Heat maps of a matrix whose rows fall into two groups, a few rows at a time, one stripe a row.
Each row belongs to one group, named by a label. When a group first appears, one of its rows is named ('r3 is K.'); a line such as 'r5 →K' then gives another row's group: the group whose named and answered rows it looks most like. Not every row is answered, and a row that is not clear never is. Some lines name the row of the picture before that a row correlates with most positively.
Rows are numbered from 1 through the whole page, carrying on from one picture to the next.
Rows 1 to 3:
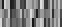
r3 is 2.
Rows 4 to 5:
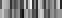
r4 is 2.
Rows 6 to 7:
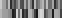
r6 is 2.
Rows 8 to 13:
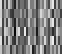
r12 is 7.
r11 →2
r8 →7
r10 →7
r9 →2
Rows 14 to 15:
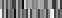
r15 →7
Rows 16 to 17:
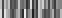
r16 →2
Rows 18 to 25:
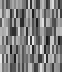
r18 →7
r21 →2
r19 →2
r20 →2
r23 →2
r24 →7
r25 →2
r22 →7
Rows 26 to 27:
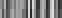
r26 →7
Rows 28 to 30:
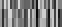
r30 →7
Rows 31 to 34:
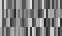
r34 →7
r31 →2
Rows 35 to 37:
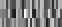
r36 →2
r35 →2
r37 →7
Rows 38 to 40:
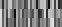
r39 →7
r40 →7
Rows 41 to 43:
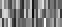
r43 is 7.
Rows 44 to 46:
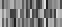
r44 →7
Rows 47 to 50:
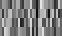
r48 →7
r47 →2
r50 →2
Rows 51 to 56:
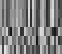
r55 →7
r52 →7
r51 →7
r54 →2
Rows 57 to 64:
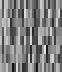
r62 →7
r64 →2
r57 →2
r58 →2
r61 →2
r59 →2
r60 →2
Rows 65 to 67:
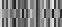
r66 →2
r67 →7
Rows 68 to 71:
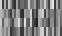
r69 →2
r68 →7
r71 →2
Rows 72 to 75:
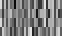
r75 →2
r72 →7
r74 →7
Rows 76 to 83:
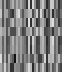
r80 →7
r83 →2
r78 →7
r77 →2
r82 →7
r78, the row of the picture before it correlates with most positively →73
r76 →7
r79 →2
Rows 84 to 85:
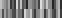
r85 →2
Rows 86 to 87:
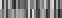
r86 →7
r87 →7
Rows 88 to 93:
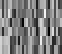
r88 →7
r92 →2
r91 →7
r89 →7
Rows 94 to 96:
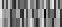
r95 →2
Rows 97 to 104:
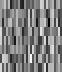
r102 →7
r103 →2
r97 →2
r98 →7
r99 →7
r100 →2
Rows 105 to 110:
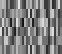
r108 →7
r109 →2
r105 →2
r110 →7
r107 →2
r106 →7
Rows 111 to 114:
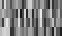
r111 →2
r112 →2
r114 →2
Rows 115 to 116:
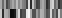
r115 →7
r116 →2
